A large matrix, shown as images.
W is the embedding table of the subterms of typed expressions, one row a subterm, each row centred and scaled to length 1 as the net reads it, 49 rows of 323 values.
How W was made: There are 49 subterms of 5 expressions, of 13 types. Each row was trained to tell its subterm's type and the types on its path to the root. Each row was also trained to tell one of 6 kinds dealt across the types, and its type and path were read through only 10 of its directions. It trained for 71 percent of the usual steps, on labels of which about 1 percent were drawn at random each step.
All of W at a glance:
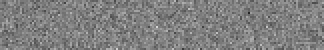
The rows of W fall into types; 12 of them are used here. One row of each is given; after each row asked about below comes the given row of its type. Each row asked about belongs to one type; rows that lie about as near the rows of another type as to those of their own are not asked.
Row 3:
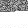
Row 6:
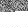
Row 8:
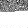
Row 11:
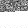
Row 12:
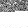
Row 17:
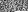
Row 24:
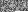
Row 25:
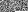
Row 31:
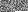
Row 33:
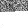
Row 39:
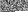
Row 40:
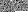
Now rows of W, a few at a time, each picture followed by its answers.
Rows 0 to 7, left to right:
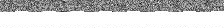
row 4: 6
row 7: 11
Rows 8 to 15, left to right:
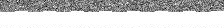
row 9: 33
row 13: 8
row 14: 33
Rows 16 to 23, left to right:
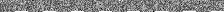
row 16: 17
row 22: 8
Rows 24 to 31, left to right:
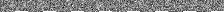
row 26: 40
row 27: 24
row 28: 6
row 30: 3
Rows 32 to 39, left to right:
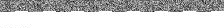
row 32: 3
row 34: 11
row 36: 3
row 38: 39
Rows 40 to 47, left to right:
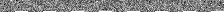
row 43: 8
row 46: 31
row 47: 39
